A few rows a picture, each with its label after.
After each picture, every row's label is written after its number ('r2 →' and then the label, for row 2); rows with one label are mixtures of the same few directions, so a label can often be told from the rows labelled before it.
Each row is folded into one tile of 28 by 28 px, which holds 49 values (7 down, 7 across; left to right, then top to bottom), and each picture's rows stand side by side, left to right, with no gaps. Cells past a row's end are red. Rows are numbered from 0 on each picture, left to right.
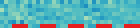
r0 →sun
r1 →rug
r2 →rug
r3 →rug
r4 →rug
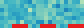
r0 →sun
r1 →sun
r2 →rug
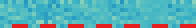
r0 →rug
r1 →sun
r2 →rug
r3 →rug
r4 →rug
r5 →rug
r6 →rug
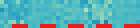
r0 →sun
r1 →rug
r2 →rug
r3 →sun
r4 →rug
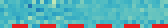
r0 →sun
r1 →rug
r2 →rug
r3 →rug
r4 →sun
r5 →sun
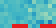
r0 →sun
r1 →sun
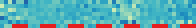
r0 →rug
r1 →rug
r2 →sun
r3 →rug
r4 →sun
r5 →sun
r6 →sun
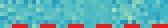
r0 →rug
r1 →rug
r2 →sun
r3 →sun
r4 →sun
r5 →sun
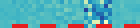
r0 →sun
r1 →rug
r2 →rug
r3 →sun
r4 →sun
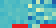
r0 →sun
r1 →rug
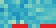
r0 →sun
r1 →rug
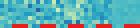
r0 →rug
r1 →rug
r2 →sun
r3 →sun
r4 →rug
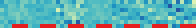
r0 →sun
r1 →rug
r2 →sun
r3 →sun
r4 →rug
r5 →rug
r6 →rug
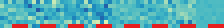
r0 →rug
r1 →rug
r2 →sun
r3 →sun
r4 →rug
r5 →rug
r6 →sun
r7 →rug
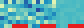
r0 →rug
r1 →rug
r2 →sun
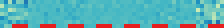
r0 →rug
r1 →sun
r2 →sun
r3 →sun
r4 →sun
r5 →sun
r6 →rug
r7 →sun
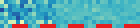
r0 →sun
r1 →sun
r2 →rug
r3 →rug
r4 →rug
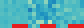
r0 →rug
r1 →sun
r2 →rug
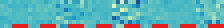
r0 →rug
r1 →sun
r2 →rug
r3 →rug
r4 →rug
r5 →rug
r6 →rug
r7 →sun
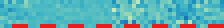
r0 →rug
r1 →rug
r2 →rug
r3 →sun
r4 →sun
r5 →sun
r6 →sun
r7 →rug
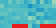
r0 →rug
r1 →rug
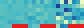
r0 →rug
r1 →rug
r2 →rug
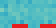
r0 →sun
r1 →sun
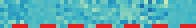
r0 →sun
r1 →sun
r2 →rug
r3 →rug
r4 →sun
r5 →rug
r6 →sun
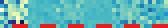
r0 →sun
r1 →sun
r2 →sun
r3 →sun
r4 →sun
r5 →rug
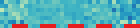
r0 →sun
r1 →rug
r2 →sun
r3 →rug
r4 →sun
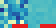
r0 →sun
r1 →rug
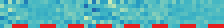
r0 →rug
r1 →sun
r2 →sun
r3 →rug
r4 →rug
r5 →sun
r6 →rug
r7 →rug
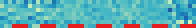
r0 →rug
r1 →rug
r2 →sun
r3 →rug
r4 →sun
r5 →rug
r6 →sun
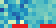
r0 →sun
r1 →sun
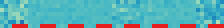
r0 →sun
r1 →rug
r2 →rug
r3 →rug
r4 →rug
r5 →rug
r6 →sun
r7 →sun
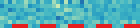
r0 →rug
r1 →rug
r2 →rug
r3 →sun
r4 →sun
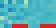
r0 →rug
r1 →rug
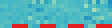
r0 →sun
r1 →rug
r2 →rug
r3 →rug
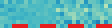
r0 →rug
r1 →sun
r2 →sun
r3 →sun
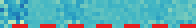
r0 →sun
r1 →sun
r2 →sun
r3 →rug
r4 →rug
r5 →sun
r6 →sun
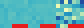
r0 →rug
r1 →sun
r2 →rug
